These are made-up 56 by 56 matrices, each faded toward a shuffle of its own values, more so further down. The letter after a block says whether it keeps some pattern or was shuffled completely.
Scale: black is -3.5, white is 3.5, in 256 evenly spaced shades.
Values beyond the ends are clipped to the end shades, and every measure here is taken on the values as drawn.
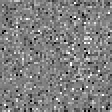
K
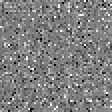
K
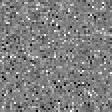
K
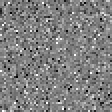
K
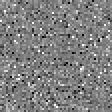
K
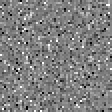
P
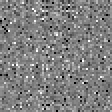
K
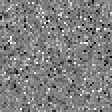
P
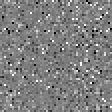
K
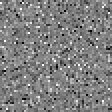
P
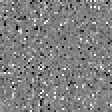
K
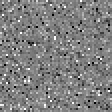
P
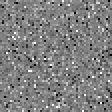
P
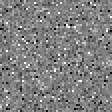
P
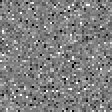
P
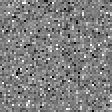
P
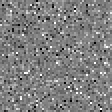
P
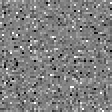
K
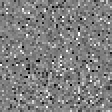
K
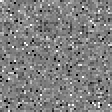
K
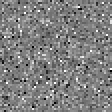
K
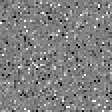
K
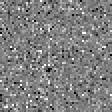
P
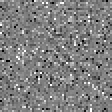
K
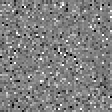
P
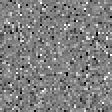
K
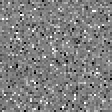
P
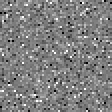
P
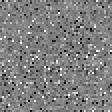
K
